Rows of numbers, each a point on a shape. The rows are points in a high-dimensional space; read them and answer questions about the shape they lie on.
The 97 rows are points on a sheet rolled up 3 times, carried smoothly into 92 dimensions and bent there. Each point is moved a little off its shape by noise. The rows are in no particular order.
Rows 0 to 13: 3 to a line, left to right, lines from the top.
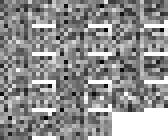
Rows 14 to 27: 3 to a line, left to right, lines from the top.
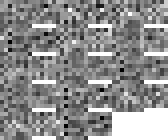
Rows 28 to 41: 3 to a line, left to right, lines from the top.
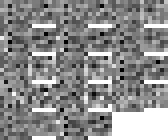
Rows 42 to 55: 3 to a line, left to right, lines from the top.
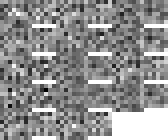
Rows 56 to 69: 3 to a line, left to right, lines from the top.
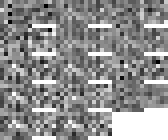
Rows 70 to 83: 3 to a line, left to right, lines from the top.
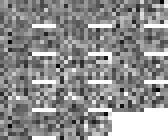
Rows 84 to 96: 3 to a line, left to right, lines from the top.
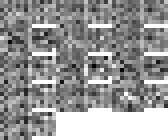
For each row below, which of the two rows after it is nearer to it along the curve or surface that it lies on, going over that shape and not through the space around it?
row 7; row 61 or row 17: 17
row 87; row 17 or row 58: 17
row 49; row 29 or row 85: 85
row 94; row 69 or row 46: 46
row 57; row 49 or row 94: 49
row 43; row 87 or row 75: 75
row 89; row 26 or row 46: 26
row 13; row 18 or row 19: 19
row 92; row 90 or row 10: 10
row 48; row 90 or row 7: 7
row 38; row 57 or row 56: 56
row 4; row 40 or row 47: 47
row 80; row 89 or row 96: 96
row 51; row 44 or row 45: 44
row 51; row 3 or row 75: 75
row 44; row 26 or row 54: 54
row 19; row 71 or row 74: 71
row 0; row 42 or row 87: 42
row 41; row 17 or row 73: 17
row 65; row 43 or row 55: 55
